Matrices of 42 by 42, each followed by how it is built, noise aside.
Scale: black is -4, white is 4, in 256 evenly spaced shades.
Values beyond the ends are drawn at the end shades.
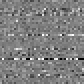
uneven rows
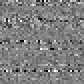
uneven rows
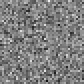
noise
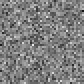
noise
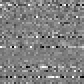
uneven rows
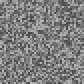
noise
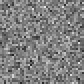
noise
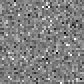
noise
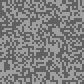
noise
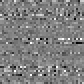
uneven rows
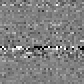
uneven rows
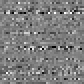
uneven rows
